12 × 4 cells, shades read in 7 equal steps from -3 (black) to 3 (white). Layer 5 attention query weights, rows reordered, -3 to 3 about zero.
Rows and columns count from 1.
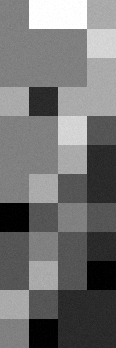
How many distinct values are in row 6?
3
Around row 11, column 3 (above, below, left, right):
-1 -2 -1 -2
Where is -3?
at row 8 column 1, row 10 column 4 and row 12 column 2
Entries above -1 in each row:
4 4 4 3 3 3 2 1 1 1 1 1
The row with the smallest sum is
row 12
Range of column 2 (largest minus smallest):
6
